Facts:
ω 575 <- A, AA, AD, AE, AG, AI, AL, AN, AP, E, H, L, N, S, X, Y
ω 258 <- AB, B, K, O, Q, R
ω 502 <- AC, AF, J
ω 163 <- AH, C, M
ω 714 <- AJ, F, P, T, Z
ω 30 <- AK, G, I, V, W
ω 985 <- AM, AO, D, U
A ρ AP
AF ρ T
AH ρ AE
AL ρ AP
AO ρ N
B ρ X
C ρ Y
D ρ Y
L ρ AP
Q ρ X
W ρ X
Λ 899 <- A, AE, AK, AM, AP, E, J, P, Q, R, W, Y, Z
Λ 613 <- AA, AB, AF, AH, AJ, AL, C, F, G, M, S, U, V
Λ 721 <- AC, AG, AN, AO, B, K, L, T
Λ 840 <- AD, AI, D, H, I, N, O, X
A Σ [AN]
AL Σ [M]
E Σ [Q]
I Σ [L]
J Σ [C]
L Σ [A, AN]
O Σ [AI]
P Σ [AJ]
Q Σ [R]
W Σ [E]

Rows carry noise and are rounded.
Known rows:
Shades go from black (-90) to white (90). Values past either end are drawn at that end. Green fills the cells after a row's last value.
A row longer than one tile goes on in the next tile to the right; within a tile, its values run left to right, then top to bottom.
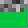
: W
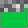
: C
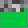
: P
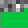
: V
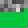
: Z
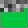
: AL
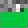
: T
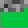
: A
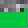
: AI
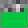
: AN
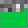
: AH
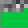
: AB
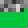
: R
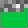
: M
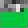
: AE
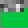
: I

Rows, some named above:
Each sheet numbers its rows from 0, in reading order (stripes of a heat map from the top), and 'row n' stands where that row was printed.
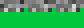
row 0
D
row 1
X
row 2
K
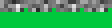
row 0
AE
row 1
L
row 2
AK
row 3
AC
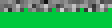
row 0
L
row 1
AP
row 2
O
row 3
AL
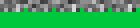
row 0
AF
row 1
Q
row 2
R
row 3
B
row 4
K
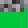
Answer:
Q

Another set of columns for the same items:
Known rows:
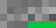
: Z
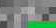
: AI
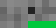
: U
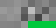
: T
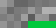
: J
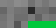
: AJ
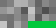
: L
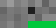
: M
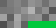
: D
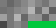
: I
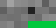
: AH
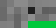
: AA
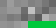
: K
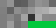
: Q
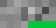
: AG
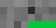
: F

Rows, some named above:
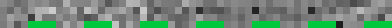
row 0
W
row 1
B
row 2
L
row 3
AL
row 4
U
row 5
AB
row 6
X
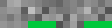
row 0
AO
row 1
D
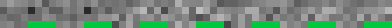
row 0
AF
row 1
AB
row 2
O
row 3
B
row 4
N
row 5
R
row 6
AM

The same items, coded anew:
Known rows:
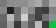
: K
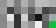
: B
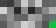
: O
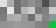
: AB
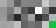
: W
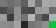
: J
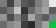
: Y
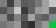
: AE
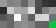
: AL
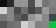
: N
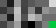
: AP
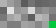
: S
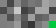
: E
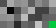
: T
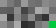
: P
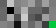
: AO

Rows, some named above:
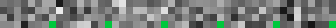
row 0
J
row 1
I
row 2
U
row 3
R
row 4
AK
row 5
A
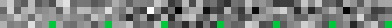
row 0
AF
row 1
U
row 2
W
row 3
L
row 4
D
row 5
O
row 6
AC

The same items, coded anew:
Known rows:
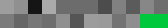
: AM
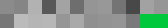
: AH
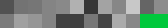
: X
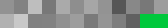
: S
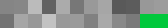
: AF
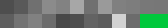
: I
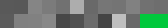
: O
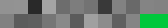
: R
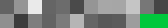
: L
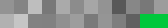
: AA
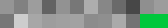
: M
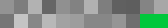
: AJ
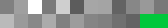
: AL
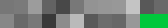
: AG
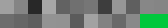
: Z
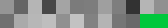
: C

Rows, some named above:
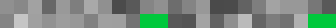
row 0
U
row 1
AO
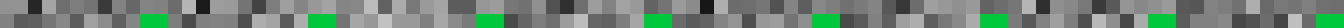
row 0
R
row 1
W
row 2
AF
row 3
T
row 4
J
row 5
AC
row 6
Q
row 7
O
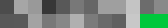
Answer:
B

